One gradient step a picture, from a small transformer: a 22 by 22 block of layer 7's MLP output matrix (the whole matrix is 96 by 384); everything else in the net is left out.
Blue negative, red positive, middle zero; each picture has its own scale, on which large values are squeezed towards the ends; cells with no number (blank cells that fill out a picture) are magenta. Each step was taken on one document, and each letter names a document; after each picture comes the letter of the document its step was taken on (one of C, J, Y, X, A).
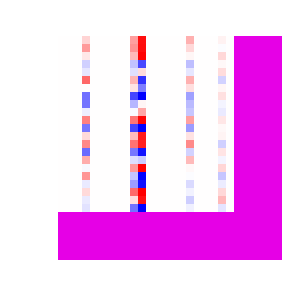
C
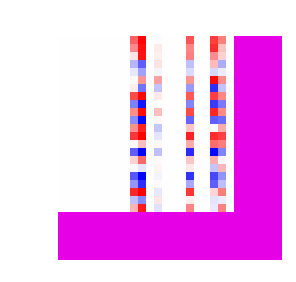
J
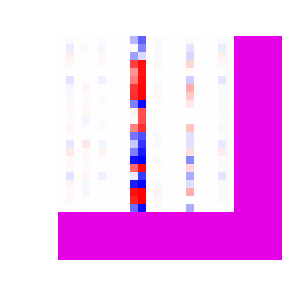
C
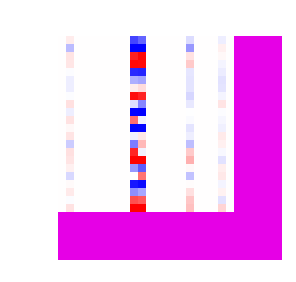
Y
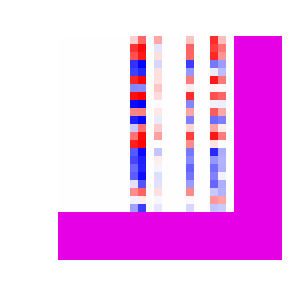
J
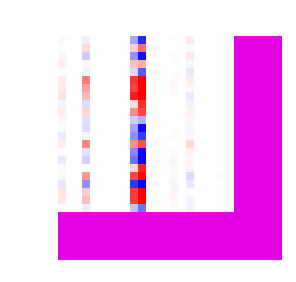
C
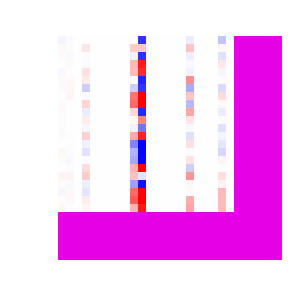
C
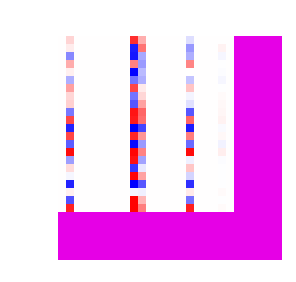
Y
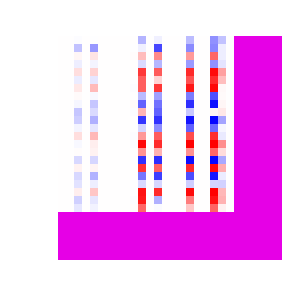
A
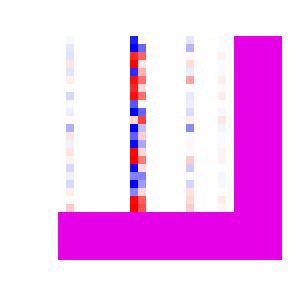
Y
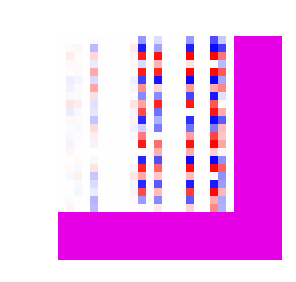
A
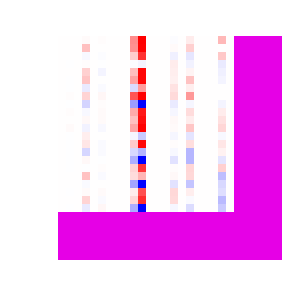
C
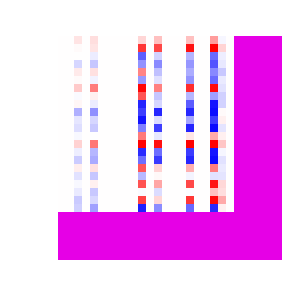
A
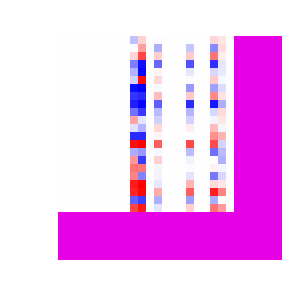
J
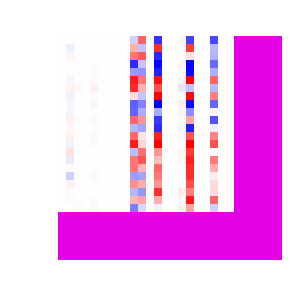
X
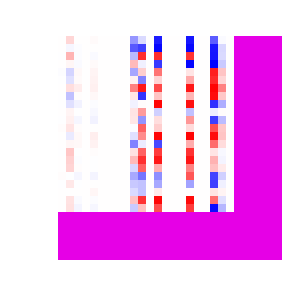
X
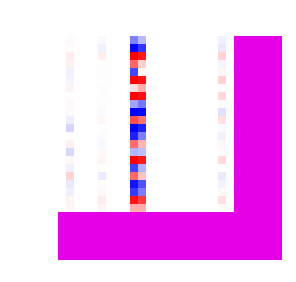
Y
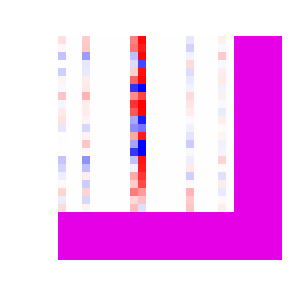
C
